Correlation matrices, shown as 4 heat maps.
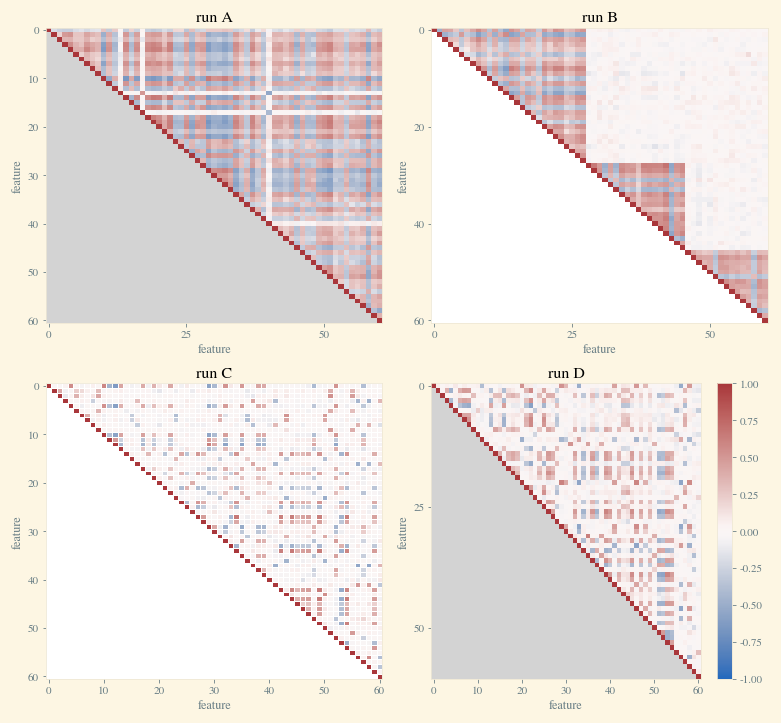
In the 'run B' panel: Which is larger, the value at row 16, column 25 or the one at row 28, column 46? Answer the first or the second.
the second
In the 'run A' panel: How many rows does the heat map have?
61
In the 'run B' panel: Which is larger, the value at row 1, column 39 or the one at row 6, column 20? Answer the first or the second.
the second
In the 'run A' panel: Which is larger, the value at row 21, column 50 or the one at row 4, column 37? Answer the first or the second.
the second
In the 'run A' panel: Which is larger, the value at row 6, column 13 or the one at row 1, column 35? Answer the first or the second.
the second
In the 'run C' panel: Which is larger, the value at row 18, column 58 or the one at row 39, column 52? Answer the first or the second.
the second
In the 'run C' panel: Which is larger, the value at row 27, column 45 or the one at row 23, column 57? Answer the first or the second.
the first
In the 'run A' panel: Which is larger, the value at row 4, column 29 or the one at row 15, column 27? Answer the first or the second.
the second
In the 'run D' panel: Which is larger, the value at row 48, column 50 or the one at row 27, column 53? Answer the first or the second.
the second
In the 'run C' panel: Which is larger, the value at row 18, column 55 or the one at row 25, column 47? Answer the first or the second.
the first
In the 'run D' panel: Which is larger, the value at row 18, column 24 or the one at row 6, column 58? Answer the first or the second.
the first
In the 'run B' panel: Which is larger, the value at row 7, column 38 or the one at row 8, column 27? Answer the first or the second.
the second
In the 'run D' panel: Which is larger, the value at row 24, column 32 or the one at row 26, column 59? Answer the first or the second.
the first
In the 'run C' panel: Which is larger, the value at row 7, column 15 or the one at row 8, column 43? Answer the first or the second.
the second
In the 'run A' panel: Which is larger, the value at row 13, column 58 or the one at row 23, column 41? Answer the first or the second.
the first
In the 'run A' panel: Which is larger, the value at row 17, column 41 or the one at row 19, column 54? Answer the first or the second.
the first
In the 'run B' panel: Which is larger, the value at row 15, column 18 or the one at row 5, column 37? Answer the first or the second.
the first
